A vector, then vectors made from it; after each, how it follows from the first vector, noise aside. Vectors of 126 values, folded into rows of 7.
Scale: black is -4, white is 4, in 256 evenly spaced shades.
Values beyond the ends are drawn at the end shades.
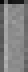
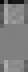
partly zeroed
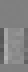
partly zeroed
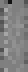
partly zeroed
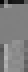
partly zeroed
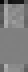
partly zeroed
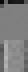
partly zeroed
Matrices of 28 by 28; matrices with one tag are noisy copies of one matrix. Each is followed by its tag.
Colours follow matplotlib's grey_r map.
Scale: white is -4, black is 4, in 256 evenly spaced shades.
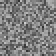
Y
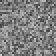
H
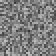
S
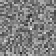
S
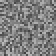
S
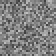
Y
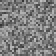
H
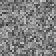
H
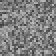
H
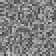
S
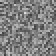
S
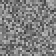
Y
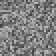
H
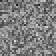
H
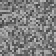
H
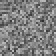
H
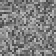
H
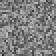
H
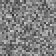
Y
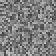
S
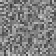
S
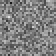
Y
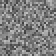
Y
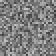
S
